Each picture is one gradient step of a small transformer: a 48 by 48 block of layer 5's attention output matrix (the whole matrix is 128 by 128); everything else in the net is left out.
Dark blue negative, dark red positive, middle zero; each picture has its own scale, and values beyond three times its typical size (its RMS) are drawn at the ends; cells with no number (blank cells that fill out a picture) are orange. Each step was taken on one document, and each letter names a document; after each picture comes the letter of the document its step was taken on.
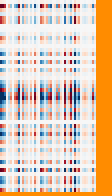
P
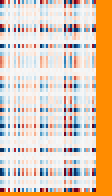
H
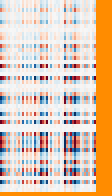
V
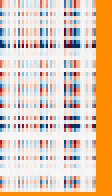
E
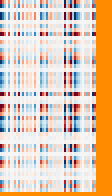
H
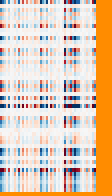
E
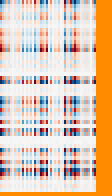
V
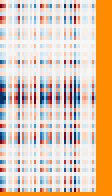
P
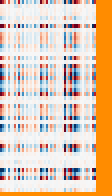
H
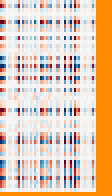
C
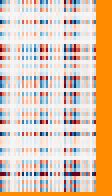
V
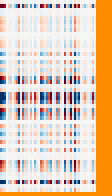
C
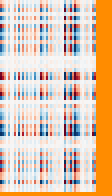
E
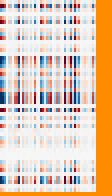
C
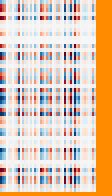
C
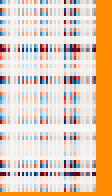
V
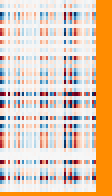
H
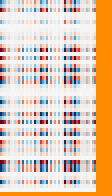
V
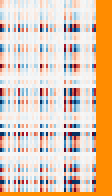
E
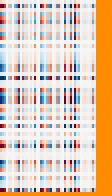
P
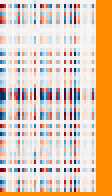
P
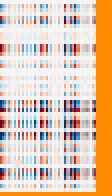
V
